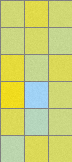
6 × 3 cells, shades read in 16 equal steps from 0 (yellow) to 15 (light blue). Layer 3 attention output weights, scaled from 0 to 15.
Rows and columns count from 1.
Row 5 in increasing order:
4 7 11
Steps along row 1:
down up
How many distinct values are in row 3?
3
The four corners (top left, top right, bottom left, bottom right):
6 6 10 5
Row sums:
15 20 14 21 22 19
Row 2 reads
7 5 8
